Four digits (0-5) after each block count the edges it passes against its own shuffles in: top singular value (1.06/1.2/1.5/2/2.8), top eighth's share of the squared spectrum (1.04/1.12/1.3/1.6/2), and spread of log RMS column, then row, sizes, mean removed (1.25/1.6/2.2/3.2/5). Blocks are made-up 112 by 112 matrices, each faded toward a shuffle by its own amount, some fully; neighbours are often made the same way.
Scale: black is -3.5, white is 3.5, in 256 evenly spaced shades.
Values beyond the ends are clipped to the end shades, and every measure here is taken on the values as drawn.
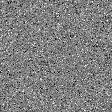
0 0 0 0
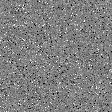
0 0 0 0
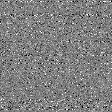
1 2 0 3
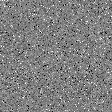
0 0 0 0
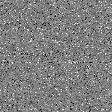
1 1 0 1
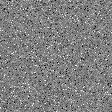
0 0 0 0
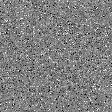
0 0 0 1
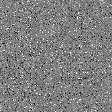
3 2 1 1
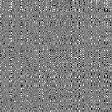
5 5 4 3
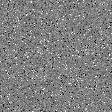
2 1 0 0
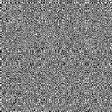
5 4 3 3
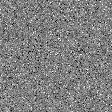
3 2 0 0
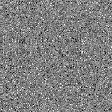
4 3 1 2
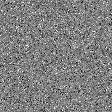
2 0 0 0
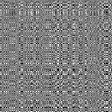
5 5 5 4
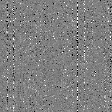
3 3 3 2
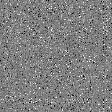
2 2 2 1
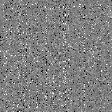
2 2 3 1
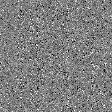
1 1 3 0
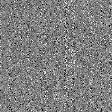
1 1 3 0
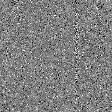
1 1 2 0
